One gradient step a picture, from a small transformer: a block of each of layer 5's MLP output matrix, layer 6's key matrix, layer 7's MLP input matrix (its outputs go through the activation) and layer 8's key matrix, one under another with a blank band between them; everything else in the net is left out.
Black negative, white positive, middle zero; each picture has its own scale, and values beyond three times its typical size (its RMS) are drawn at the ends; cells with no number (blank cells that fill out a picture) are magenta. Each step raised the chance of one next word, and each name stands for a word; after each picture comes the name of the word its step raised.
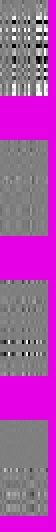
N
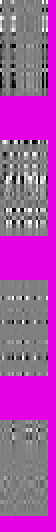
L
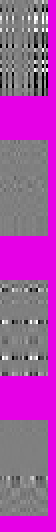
L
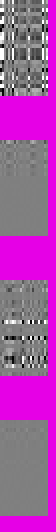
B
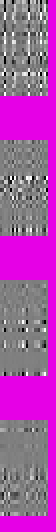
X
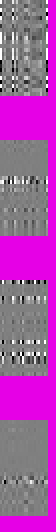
B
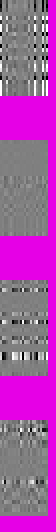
N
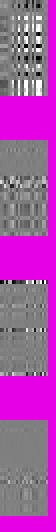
N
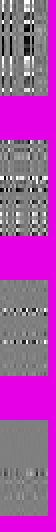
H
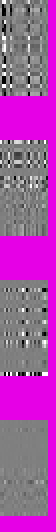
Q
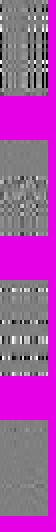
L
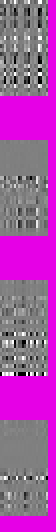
Q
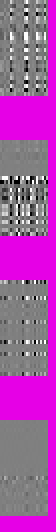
B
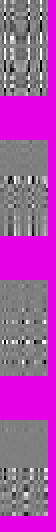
B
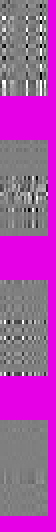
N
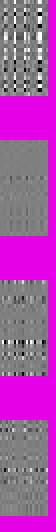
B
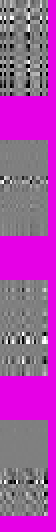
L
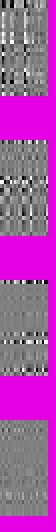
X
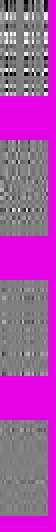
X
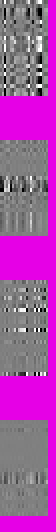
Q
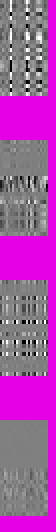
B
